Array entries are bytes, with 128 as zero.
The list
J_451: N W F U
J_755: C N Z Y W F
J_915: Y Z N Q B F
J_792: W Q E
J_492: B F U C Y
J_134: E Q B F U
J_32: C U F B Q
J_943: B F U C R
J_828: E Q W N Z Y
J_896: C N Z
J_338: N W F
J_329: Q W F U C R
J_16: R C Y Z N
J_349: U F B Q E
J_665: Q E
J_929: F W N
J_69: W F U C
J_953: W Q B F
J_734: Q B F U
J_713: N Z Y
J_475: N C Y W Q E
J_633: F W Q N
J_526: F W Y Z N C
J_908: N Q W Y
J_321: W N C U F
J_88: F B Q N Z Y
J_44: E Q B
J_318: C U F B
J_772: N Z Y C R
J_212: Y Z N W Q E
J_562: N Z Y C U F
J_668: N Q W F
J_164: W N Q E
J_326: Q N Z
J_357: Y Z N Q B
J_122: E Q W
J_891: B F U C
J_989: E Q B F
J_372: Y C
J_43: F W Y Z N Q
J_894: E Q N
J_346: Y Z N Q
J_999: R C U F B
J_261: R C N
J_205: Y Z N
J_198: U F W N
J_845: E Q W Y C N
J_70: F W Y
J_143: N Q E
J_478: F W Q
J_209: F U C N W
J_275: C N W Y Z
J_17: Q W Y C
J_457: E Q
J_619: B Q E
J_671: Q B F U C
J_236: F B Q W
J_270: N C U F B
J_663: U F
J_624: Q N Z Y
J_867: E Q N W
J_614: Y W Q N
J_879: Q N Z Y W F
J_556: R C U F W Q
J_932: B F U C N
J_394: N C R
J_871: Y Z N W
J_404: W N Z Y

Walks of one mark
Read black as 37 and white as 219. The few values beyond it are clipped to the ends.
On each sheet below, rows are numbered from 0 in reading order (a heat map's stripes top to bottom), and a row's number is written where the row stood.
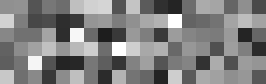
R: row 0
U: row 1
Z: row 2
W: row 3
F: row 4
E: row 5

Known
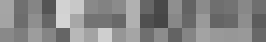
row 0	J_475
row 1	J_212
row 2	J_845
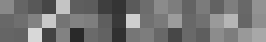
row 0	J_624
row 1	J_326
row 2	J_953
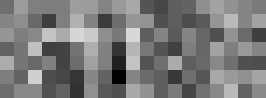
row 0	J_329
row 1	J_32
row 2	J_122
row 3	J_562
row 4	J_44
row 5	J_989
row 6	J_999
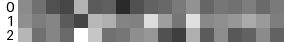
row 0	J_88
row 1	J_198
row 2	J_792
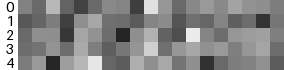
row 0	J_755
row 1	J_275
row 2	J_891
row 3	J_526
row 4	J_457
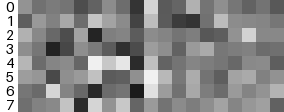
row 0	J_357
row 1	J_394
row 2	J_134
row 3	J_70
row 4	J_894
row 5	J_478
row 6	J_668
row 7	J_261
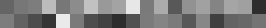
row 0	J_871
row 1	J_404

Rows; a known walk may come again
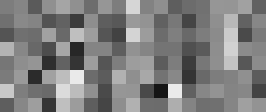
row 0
J_43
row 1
J_999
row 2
J_896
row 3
J_134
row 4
J_318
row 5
J_457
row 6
J_619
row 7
J_69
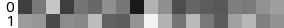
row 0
J_321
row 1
J_478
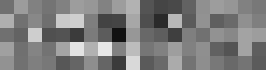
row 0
J_329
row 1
J_143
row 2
J_915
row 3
J_614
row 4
J_357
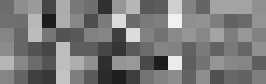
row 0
J_671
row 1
J_372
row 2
J_879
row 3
J_624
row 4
J_349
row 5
J_713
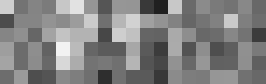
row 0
J_665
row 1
J_209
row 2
J_236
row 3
J_164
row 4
J_212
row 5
J_492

